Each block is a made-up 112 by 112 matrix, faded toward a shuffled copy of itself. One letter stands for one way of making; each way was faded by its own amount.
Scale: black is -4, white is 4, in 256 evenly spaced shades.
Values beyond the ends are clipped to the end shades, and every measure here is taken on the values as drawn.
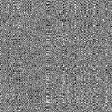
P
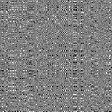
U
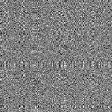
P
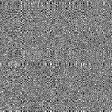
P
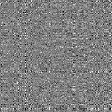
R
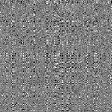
R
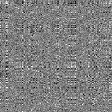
P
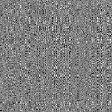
R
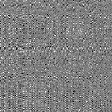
U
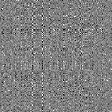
R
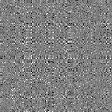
U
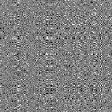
U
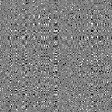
U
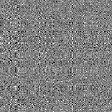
R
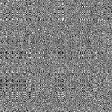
P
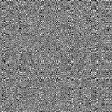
R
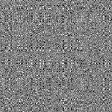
P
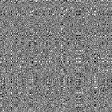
R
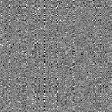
R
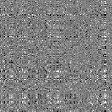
U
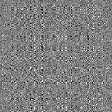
R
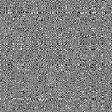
U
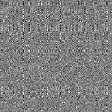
R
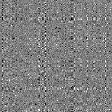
R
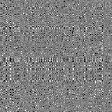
U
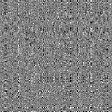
R
